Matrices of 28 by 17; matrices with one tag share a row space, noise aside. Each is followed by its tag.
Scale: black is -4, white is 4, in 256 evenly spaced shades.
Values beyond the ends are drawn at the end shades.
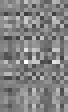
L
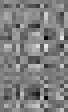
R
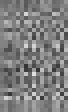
L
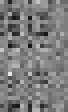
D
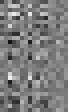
D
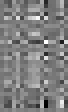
R
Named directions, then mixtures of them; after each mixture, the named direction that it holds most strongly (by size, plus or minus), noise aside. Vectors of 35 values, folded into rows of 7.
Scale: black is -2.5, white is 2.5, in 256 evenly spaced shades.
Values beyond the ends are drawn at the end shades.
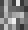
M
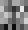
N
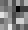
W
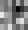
W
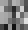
N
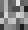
M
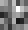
W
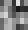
W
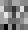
N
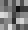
W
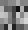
N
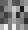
N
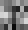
N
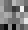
N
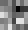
W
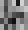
M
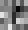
W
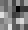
W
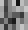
M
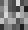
M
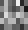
M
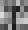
N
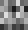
N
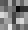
W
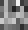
M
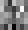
N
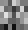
N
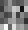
N
